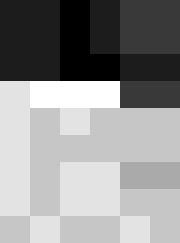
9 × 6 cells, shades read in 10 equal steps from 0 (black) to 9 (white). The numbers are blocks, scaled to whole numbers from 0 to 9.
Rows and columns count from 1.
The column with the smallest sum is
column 6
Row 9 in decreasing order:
8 8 7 7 7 7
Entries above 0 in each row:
5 5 4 6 6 6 6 6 6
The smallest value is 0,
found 4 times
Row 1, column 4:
1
